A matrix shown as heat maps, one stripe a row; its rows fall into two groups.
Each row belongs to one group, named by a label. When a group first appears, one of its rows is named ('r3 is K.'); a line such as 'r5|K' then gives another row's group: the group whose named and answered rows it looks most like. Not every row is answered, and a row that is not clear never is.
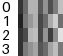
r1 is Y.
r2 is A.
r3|Y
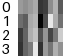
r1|Y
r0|Y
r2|A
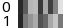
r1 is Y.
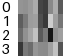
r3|Y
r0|Y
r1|Y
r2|A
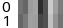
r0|Y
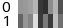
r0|Y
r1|A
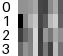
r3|A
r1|Y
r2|A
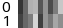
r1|A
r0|A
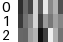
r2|Y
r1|A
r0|A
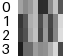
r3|Y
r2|A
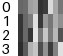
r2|A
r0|Y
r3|A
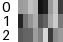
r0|Y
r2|A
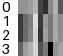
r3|A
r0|Y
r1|A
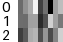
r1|Y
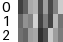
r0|A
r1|A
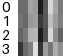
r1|Y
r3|A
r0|Y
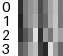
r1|Y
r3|Y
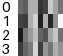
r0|Y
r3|A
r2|Y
